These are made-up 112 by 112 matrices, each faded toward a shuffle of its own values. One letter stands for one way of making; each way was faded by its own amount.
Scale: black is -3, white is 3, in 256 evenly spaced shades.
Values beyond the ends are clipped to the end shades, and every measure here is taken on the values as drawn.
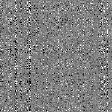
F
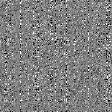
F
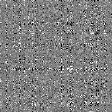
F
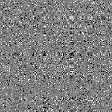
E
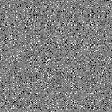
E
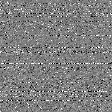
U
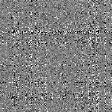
F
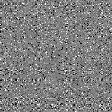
E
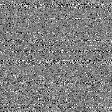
U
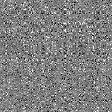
E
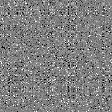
E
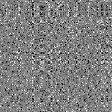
E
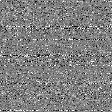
U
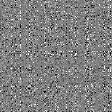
F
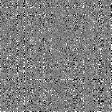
F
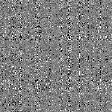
F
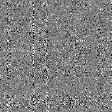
F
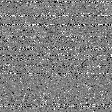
U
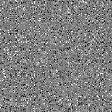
E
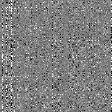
F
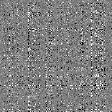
F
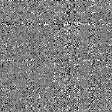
F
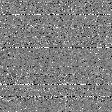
U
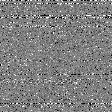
U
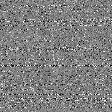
U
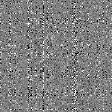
F
